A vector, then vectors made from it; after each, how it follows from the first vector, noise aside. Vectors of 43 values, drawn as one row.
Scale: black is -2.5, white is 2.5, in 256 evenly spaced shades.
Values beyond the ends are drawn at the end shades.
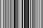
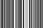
negated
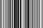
reversed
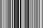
reversed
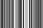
negated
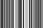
negated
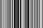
reversed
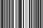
negated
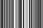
negated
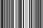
negated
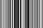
reversed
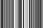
negated
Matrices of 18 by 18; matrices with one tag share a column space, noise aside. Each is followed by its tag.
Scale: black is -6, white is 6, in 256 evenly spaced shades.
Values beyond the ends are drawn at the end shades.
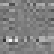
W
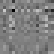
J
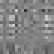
J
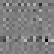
W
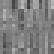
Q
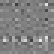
W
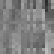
Q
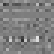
W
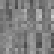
Q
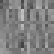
Q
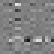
W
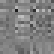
J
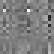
J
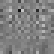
J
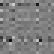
W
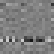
W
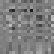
J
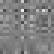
J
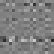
W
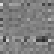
W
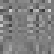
J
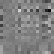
J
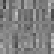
Q
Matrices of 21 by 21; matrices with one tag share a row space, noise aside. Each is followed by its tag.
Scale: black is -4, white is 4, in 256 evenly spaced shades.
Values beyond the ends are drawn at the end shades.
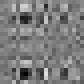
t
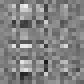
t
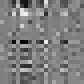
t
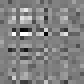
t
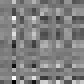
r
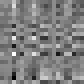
r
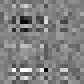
t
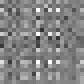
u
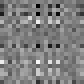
u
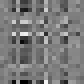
t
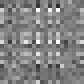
u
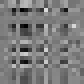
t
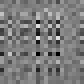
u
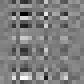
t
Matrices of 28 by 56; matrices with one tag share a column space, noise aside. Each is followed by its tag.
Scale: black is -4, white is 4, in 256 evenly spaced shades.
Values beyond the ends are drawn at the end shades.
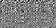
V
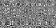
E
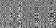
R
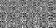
R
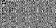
V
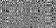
V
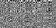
V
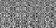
R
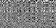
V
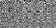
V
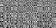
R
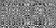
E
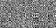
R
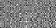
R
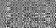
R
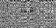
V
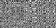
V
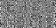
R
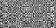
R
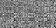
R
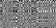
V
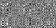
E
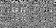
V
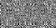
E
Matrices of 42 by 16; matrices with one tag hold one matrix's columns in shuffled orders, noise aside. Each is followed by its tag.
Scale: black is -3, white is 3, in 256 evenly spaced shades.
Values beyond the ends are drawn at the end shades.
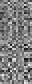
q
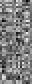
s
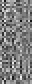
s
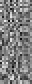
s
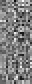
s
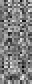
s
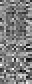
q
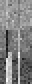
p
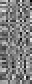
s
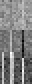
p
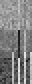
p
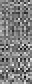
q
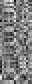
s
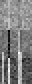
p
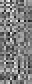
s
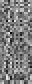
s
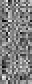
s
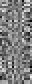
s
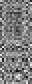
q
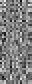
s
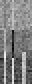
p
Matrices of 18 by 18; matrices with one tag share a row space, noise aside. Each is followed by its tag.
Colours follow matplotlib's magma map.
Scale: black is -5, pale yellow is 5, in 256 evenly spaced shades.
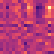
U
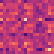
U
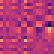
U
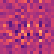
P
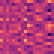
U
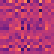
P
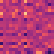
U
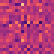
P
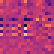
U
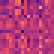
P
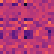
U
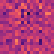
P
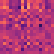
P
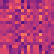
P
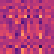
P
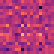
P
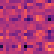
U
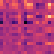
U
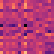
U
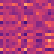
U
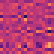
U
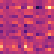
U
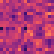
U
